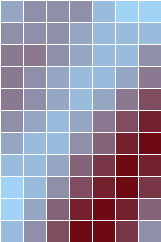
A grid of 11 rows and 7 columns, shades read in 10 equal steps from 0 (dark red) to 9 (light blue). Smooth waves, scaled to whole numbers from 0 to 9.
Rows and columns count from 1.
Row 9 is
9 8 6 3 1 0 2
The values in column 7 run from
0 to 9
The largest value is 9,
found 4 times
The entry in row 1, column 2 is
6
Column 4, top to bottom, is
6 7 7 8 8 7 6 4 3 1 0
